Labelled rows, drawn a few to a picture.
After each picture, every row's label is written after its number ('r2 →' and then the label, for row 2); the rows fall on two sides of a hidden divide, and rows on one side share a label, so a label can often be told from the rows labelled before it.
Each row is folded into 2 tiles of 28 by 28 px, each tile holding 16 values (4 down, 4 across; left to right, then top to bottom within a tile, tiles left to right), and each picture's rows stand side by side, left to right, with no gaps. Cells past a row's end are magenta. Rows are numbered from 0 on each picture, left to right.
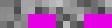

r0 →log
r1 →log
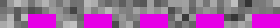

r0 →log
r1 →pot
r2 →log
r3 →log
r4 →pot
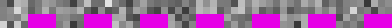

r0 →log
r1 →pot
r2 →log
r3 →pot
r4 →log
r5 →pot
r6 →log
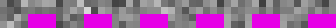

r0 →pot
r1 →log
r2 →log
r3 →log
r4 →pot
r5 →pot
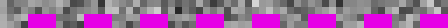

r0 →pot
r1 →pot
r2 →pot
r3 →pot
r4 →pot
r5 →pot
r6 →log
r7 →pot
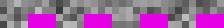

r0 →log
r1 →log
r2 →log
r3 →pot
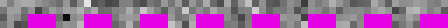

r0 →log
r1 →pot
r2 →log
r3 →pot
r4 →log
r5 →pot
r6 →pot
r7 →log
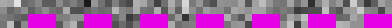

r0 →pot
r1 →log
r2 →pot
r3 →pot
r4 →log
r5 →pot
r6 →log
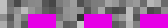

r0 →pot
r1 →pot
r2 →log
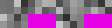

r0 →log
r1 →pot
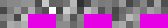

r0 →log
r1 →log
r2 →pot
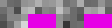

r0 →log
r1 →pot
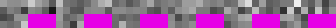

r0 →pot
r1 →pot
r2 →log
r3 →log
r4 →log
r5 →log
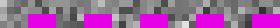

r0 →pot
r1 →log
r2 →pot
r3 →log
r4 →log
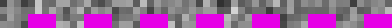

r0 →log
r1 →pot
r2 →log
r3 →pot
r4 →log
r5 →log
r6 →pot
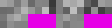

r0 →pot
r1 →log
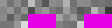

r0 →pot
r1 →pot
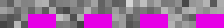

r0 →log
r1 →log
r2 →log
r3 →pot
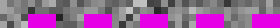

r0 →pot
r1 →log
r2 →log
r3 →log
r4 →log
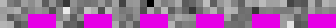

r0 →pot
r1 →log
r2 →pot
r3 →pot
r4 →pot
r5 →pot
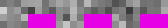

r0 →pot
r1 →pot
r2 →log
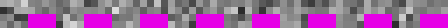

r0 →log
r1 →log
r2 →pot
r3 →pot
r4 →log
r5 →log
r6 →pot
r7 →log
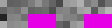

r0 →pot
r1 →log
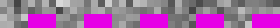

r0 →pot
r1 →pot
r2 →pot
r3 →log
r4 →pot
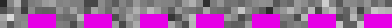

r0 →log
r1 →pot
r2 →pot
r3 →pot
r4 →log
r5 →log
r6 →pot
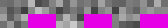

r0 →pot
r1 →log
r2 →log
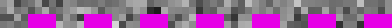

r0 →pot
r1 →log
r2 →log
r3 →log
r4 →pot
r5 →log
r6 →log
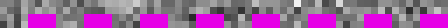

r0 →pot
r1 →log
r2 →log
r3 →log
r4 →pot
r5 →log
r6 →pot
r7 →pot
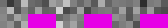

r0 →pot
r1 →pot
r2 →log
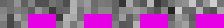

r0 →pot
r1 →log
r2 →log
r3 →log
